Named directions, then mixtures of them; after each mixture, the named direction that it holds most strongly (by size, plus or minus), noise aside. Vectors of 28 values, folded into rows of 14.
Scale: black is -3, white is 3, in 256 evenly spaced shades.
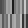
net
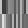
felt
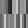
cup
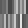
cup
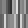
cup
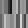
cup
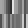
net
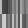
felt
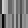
felt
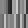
cup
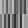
net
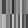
felt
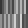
net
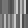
cup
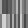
felt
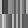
felt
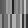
net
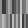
felt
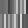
cup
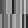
net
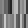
cup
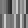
cup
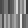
cup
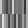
net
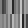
net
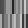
net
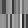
net
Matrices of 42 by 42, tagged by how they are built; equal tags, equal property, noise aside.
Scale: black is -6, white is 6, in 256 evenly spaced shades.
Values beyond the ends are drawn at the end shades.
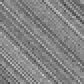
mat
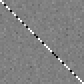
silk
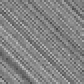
mat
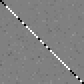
silk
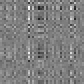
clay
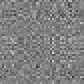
clay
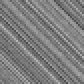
mat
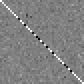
silk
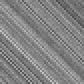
mat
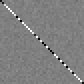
silk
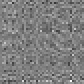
clay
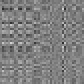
clay
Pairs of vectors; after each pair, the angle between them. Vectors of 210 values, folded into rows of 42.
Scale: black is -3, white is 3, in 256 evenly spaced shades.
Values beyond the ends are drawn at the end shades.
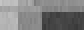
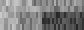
nearly parallel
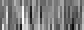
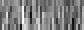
nearly parallel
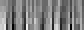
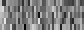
partly aligned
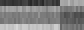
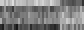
nearly opposite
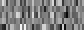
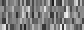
nearly opposite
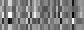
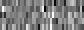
orthogonal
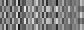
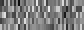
partly aligned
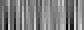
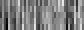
nearly parallel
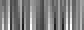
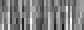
nearly parallel
